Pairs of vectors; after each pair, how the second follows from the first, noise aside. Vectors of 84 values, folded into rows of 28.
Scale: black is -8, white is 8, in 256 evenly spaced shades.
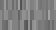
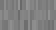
shrunk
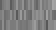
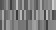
scaled up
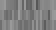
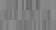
shrunk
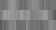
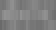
shrunk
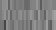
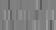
partly zeroed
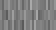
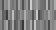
scaled up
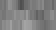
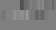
partly zeroed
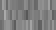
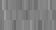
shrunk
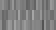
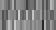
scaled up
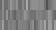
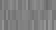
shrunk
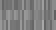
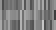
scaled up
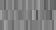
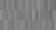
shrunk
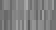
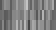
scaled up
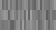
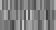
scaled up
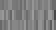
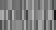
scaled up
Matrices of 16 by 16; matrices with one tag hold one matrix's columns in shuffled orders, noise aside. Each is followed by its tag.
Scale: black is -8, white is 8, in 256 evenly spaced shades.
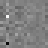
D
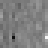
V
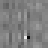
V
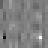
V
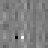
V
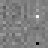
D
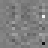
D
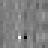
V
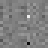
D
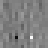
V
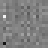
D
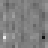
V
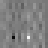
V
